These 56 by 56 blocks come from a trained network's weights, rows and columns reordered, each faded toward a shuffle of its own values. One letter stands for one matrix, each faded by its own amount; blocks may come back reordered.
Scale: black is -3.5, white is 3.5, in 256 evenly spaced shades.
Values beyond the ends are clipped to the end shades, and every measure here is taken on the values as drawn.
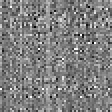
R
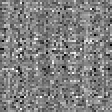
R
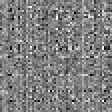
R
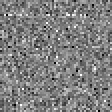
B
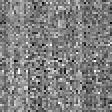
R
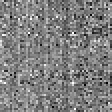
R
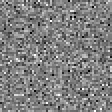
B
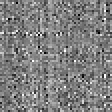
R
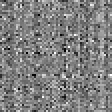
R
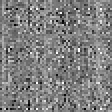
R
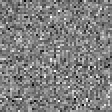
B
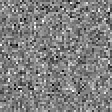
B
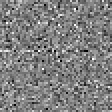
B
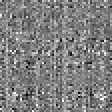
R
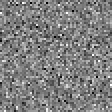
B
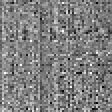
R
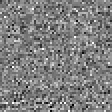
B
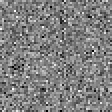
B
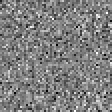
B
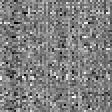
R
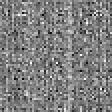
R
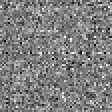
B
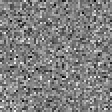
B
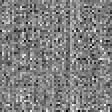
R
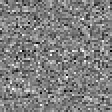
B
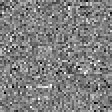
B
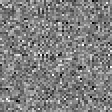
B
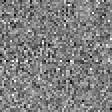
B
